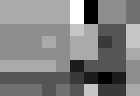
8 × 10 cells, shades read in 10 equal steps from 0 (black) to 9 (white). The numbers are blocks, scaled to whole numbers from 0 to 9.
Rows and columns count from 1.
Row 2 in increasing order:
0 4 5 5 6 6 6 6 6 9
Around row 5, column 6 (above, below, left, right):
6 1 5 6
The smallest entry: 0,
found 3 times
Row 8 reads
4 4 4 3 4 3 7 2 2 6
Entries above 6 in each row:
1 1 2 1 0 0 0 1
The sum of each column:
40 40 40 40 39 43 29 23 25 44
